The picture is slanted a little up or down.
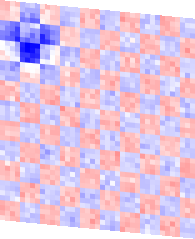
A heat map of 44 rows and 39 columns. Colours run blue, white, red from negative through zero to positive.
Ninth with the lowest average: top left. Lone odd cells: none. Odd rows or columns: none. Average level on the scale: 50%. Grain: checkered. Dips: one, in the top left.
